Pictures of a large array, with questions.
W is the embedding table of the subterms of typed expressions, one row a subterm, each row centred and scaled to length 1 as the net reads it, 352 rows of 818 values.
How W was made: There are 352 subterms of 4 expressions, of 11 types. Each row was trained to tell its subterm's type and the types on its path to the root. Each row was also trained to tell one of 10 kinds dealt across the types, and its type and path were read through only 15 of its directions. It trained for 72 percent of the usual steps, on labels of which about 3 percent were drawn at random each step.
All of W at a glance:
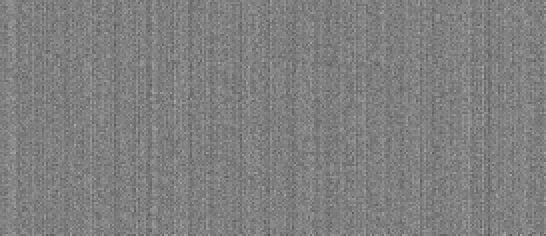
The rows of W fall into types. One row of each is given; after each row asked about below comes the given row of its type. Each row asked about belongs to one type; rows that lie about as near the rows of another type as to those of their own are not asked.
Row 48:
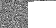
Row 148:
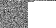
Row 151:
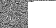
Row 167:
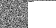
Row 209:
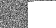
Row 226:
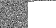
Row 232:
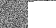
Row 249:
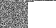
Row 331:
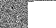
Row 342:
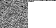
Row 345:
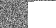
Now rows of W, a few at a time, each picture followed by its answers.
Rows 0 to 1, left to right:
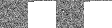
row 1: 151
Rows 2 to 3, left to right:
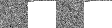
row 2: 226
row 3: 331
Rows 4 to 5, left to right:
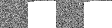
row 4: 48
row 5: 345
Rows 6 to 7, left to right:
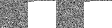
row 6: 226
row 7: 232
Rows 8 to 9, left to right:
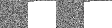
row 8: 345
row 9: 148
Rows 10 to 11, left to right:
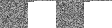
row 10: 342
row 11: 342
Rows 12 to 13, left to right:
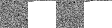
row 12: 48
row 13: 226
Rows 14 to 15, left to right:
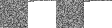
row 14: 226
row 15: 209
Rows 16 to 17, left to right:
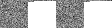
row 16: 232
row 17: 345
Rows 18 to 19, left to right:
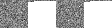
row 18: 48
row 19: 148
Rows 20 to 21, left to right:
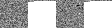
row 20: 209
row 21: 331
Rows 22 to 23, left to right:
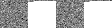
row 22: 249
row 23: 249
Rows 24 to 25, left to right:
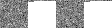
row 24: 148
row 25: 331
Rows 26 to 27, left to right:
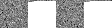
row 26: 226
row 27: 232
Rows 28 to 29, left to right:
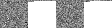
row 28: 151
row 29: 345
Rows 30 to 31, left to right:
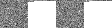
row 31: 232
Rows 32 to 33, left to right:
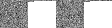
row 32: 151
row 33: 249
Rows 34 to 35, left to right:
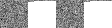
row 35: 342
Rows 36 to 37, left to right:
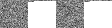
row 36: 148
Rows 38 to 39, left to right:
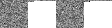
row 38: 342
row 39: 151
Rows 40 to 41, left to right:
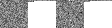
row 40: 342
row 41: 209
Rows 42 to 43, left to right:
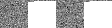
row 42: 232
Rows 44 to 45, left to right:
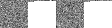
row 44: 232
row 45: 151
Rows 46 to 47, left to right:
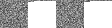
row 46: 226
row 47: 226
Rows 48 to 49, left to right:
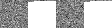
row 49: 151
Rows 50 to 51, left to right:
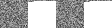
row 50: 342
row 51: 148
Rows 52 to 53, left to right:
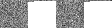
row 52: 151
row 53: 209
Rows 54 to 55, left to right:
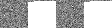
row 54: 48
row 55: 345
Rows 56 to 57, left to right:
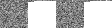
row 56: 342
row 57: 209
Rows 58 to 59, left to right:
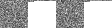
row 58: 232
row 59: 167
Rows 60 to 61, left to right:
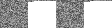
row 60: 151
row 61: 48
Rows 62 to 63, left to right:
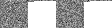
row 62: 249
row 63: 48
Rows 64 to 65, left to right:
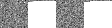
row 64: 232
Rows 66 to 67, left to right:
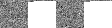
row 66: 345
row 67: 345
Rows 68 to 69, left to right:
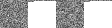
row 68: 345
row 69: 342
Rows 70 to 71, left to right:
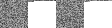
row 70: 232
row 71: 226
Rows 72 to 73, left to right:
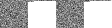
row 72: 151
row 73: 48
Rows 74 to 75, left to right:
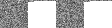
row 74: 209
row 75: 48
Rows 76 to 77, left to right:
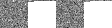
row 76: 148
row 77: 48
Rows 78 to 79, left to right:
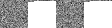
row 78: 148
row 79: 345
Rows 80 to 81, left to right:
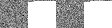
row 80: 331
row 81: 167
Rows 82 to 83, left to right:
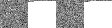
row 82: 209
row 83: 226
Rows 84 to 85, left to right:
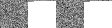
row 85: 167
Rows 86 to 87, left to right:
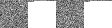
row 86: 167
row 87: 151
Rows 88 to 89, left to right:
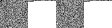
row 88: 331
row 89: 226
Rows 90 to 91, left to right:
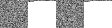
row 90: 232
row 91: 226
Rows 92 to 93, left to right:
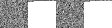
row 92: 148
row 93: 151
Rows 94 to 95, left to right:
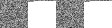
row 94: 345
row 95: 232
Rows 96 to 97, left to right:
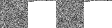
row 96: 342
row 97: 331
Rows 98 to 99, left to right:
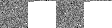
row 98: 232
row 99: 232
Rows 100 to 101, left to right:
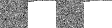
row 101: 167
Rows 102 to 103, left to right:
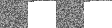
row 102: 331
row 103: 342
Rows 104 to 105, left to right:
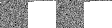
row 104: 342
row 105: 232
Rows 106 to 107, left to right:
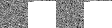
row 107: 342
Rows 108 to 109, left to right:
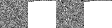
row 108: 151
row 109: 209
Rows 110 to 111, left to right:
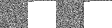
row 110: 331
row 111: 148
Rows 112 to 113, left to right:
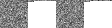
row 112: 331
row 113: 342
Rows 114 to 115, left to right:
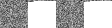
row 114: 345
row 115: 209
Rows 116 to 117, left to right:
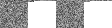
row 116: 331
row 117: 148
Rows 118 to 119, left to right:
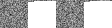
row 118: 226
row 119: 209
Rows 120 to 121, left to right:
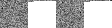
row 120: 209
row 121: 342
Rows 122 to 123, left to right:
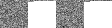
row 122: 48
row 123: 331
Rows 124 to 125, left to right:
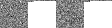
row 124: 345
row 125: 167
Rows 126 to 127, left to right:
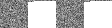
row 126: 209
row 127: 226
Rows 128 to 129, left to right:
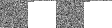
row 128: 167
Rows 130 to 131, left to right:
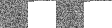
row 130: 167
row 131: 226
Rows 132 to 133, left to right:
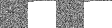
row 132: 249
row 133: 226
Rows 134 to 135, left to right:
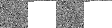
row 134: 232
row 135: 167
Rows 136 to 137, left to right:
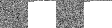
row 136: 232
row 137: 226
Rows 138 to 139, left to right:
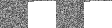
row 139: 342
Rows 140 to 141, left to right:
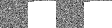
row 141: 342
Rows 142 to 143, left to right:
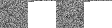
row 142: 331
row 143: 48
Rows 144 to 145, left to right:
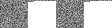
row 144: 345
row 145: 48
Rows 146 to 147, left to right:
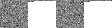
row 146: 148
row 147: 249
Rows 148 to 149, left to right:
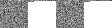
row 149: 148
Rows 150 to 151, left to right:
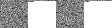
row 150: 345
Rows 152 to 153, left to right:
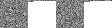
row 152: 345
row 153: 226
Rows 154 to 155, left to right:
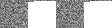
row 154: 249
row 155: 209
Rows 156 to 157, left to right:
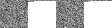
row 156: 151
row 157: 232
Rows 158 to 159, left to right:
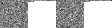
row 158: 342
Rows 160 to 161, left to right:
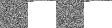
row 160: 167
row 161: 345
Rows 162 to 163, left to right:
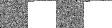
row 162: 148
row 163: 167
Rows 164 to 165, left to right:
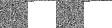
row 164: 345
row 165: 249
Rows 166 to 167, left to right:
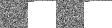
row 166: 342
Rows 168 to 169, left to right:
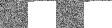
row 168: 48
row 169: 167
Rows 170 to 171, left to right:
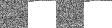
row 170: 209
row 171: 345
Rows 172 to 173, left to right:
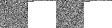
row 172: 342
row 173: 331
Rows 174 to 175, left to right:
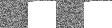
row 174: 48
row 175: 249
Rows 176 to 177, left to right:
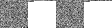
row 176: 167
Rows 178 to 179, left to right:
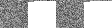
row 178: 48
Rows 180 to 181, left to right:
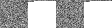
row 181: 345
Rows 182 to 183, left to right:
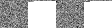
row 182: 232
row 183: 342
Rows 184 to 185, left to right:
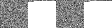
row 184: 249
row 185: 232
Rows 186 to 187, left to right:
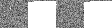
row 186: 209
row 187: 148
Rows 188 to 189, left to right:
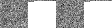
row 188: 232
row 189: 232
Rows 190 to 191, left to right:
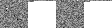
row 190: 167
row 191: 151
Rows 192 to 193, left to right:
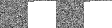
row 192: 331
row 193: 151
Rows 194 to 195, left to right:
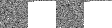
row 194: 151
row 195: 226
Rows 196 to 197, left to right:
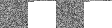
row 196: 249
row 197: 167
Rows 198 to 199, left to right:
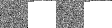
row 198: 167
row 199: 232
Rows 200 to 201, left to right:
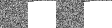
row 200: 331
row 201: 209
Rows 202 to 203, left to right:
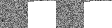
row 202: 48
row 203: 226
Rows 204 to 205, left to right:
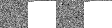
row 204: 232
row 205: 209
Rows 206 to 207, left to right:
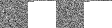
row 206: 151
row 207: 232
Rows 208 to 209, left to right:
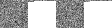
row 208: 342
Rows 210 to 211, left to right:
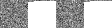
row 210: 249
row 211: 209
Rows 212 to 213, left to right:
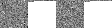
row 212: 232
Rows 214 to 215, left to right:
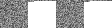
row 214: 232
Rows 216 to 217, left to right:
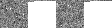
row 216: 342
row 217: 232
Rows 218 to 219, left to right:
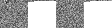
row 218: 209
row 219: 48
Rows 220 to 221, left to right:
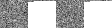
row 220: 209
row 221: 167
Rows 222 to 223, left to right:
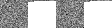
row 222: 209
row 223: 232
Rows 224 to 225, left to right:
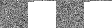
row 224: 342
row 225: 249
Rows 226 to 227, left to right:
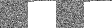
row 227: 48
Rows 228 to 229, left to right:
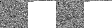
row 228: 148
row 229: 151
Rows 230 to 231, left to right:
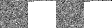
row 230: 151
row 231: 342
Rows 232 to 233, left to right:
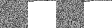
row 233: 209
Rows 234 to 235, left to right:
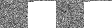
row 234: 345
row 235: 331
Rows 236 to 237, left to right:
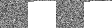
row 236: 209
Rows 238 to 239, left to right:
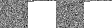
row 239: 249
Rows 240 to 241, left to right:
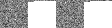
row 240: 345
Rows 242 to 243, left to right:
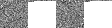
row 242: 226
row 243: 167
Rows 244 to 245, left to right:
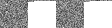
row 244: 151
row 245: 48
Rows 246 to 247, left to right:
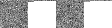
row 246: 331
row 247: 345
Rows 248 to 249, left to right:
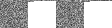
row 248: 345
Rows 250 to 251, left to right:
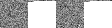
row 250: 148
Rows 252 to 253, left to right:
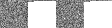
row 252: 148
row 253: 48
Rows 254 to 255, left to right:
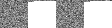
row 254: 209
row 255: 209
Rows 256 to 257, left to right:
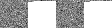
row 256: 226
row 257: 331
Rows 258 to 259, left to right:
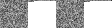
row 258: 48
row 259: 148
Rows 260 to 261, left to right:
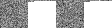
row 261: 167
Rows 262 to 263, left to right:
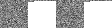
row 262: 232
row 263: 151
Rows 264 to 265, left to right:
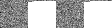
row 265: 331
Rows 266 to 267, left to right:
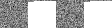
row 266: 345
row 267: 342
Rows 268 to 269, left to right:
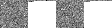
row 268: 342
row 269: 331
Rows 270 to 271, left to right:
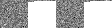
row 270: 342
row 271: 226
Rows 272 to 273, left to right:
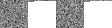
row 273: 342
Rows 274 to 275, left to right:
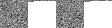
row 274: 48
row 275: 232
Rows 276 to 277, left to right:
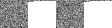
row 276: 345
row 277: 226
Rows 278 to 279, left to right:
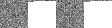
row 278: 249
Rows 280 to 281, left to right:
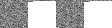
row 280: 226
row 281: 342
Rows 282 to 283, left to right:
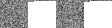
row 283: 209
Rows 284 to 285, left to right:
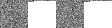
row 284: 167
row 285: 151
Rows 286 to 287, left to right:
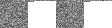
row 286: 151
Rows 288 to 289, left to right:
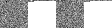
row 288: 148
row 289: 48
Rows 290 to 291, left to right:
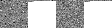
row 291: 342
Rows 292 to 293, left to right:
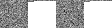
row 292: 342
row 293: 249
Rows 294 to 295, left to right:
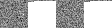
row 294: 226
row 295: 331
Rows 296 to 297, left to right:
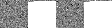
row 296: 209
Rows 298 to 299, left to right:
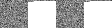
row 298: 209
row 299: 232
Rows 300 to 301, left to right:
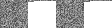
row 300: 249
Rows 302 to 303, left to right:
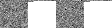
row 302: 232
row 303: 151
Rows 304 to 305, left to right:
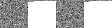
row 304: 209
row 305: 151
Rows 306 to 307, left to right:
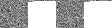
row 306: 331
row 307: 48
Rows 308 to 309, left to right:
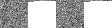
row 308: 232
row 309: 167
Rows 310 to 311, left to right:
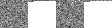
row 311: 151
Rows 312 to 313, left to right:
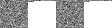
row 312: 331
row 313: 249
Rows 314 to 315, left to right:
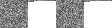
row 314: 226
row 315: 148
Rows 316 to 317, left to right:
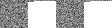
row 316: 249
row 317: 148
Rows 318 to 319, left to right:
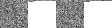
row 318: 331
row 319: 345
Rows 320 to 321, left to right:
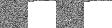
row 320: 232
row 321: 331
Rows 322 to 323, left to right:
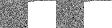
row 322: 226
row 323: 345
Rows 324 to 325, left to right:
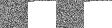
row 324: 226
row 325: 48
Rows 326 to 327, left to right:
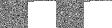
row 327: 226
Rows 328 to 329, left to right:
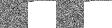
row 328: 167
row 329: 48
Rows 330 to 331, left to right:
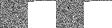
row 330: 249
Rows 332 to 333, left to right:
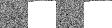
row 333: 232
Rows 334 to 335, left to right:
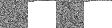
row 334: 148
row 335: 331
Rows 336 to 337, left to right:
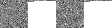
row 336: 342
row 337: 226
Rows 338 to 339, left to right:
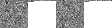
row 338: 331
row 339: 342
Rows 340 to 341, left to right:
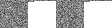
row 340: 151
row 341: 345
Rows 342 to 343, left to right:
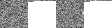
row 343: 342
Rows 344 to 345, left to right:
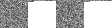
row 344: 167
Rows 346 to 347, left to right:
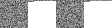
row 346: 226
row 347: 342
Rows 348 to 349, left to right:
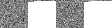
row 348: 342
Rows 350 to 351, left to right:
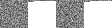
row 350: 148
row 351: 249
